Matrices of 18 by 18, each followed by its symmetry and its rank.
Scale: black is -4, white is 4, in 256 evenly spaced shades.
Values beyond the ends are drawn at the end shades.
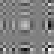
symmetric, rank one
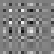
symmetric, rank one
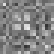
symmetric, rank three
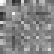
symmetric, rank three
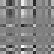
neither, rank one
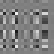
neither, rank one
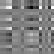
neither, rank one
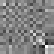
symmetric, rank three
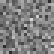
neither, full rank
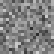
neither, full rank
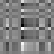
neither, rank one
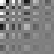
symmetric, rank one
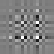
symmetric, rank one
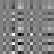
neither, rank one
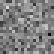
neither, full rank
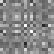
symmetric, rank three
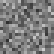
neither, full rank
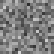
neither, full rank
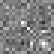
symmetric, rank three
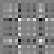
symmetric, rank one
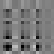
neither, rank one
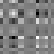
symmetric, rank one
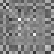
symmetric, rank three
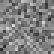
neither, full rank
